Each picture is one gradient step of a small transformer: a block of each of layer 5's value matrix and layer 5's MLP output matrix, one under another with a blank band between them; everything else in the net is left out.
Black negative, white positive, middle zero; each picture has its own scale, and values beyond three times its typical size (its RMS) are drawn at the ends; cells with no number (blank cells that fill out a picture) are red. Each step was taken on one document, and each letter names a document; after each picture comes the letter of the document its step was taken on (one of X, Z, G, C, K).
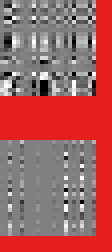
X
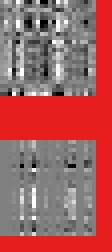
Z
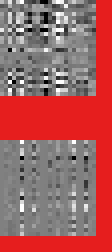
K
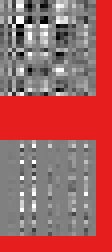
Z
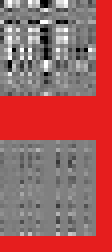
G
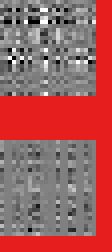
G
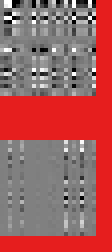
X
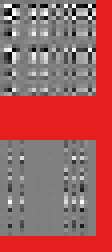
X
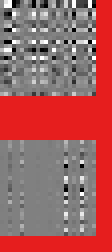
X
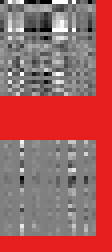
K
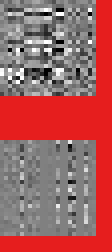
K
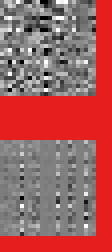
K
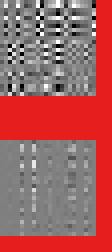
Z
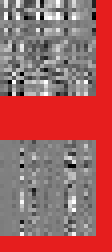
Z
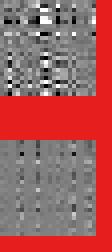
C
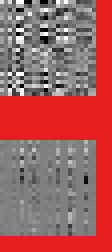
K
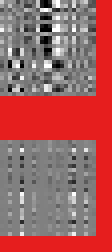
Z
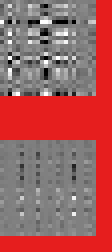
C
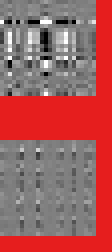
C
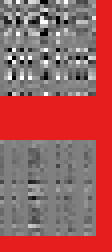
G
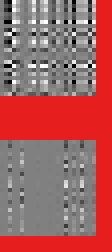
X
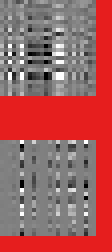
K
